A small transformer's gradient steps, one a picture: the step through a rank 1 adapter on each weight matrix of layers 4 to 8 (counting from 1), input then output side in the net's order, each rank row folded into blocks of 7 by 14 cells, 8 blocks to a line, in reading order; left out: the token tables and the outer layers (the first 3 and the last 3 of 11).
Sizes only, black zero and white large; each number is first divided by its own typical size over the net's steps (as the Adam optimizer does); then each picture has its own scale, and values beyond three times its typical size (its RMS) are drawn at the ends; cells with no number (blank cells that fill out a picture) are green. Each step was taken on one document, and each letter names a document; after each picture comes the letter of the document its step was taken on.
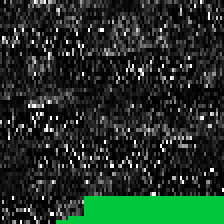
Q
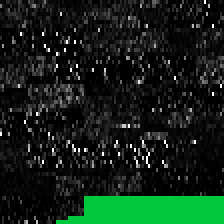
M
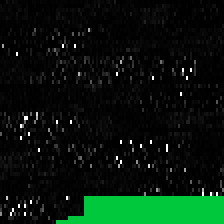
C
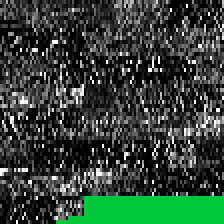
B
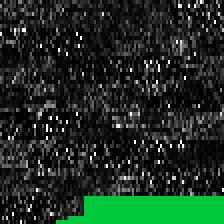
Q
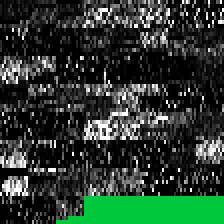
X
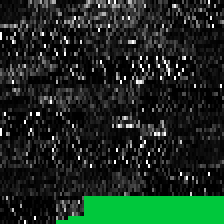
M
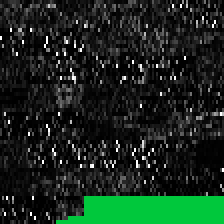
M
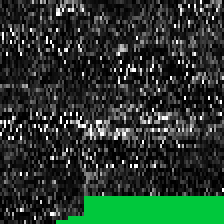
Q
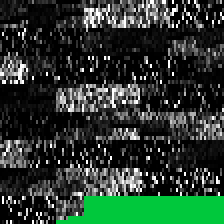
X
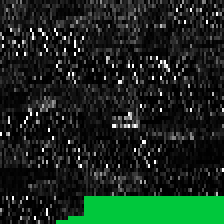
M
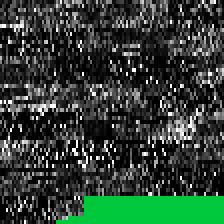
Q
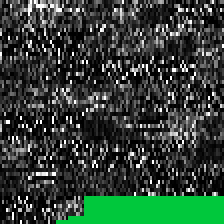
Q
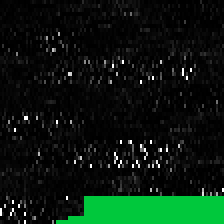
C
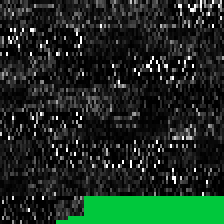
Q
